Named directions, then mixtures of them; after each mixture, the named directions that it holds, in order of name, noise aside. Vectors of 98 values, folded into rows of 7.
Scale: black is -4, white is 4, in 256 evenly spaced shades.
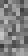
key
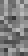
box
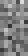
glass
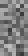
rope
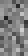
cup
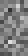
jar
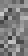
cup, jar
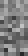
box, rope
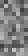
key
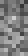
box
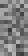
rope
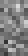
box, cup, jar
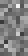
jar, rope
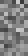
box, glass, rope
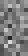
glass, jar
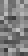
box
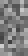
jar, key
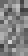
jar, key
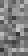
box, key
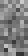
box, glass, rope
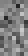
cup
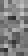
box, glass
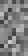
cup, jar, key
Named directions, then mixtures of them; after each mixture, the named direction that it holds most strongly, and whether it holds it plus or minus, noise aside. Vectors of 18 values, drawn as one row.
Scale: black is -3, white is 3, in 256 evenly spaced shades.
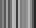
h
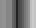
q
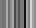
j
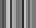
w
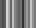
w, plus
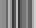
h, minus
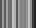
h, plus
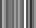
j, minus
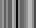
h, plus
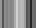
q, minus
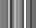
j, minus
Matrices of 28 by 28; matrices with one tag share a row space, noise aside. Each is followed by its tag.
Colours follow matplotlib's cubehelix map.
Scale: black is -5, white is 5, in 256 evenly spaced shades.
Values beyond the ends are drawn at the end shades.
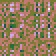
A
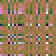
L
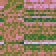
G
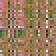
L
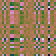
A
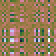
A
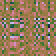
A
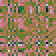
L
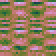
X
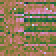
G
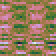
X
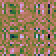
A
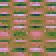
X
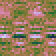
X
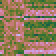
G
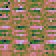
X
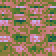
X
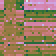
G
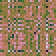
L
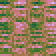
X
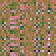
A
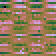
X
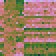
G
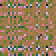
L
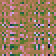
A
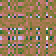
L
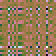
L
